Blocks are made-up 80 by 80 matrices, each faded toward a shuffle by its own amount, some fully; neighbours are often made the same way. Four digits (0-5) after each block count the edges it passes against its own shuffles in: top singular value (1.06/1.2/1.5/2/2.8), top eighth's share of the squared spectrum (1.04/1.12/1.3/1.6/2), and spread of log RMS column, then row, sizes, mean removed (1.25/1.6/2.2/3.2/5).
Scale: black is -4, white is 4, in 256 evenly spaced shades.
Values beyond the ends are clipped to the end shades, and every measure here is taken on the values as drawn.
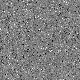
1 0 0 0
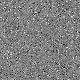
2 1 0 0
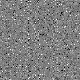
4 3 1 1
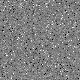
0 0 0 0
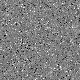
0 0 0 0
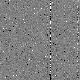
4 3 2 0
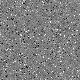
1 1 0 0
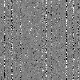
3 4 3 0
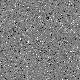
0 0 0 0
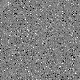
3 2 1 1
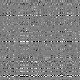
5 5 2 3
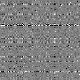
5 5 2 3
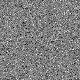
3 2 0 0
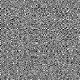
4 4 2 2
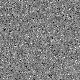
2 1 0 0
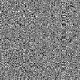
4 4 2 2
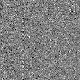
3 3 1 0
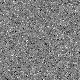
1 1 0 0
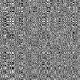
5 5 3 3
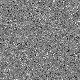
0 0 0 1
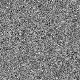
2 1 0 0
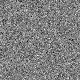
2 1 0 0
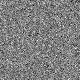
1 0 0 0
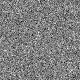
1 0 0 0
